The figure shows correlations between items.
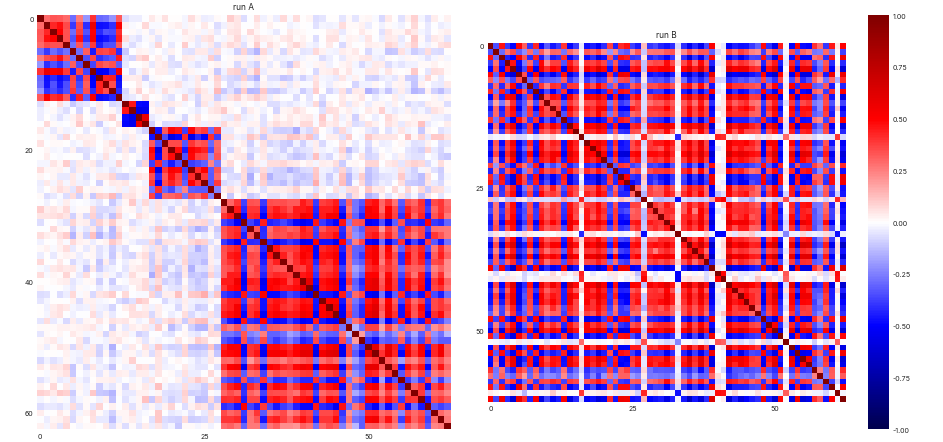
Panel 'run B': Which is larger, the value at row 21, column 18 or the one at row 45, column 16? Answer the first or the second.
the second
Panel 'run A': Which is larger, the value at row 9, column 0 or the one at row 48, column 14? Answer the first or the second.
the second
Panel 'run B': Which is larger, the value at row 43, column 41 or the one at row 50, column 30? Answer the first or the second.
the second
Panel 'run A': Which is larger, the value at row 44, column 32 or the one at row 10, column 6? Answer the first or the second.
the first
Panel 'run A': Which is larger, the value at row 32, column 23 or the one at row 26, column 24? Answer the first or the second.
the first
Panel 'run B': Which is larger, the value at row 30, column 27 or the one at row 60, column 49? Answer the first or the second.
the first
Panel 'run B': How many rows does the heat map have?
63
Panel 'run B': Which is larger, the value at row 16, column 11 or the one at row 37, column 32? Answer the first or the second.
the second
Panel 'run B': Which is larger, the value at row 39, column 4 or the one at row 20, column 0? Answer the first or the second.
the second
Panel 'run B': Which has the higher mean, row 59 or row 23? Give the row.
59
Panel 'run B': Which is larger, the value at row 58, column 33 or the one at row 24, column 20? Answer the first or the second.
the first
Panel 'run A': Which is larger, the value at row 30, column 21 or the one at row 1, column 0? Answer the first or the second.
the second
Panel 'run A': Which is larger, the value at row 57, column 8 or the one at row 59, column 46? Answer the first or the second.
the second
